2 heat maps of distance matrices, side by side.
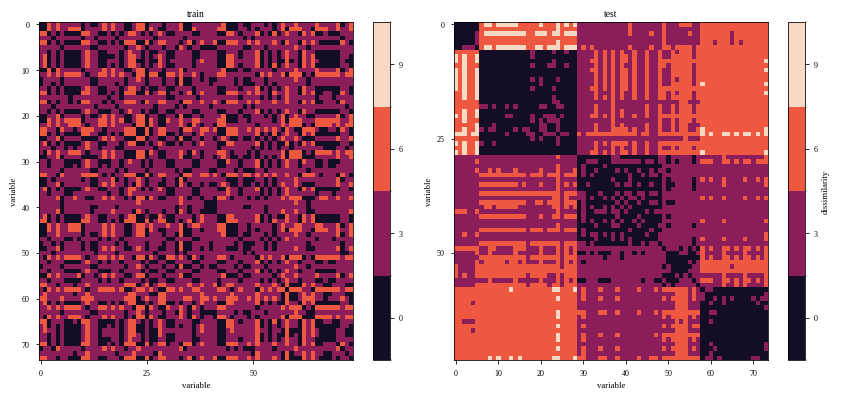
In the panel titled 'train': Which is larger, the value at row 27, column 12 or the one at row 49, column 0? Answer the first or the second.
the first
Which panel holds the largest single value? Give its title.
test
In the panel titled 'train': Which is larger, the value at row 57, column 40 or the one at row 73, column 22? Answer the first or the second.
the second
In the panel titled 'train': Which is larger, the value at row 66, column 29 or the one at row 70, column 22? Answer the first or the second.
the second
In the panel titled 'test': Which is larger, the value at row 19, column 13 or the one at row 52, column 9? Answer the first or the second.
the second
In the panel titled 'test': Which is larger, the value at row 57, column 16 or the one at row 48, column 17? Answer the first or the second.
the first
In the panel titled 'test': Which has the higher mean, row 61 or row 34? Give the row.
61
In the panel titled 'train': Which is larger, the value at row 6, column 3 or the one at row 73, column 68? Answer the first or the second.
the first
